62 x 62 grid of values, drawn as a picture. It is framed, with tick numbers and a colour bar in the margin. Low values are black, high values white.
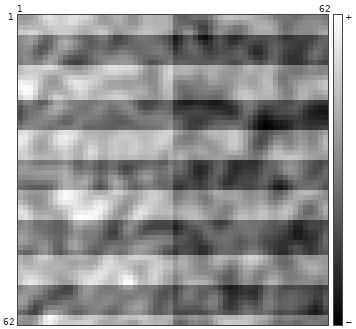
A vertical seam about 50% of the way across splits the table, and the left part is higher. There are no lone odd cells. The middle left is the ninth with the highest average. Stripes running across repeat 5 times from top to bottom.
